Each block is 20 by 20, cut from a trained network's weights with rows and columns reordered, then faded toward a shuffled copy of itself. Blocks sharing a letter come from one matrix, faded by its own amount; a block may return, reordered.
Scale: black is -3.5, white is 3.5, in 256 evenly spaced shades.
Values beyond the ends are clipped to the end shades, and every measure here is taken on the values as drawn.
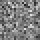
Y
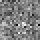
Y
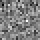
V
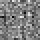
Y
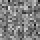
Y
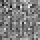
Y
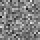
V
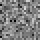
V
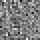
V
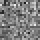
Y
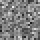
V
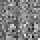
Y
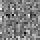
Y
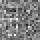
Y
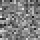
V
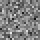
V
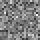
V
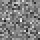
V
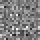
Y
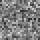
V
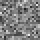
V
